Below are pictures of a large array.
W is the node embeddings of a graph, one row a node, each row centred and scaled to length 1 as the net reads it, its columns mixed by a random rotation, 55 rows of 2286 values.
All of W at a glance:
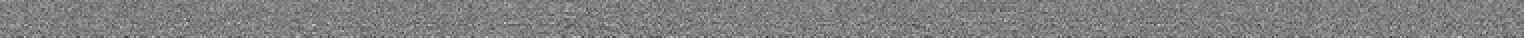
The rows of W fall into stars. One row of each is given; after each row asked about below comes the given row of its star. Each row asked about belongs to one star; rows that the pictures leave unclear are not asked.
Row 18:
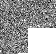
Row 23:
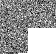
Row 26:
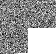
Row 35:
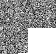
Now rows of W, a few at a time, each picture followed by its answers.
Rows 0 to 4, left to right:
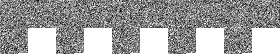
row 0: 23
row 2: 18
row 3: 23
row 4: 35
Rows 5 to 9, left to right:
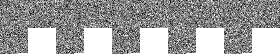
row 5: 26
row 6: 18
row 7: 26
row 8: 35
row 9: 35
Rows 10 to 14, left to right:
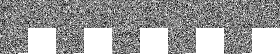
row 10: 35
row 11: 26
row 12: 26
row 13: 26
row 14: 23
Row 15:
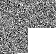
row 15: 26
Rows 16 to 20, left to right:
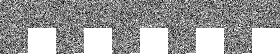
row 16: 35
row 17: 26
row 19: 18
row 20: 35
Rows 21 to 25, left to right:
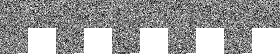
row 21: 26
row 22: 18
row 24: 35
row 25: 26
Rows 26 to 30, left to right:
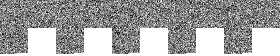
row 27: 23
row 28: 18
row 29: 18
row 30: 18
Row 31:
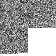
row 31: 18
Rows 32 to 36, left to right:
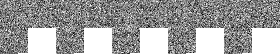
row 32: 23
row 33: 35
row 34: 35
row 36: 23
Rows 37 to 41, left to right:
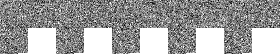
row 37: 23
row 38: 23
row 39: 18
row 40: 18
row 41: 23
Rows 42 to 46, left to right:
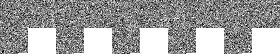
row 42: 18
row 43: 26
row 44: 18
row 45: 35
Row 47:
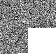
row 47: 26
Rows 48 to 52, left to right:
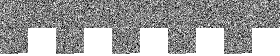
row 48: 23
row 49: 23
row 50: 35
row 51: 35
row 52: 26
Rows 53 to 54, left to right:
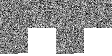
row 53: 18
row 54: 26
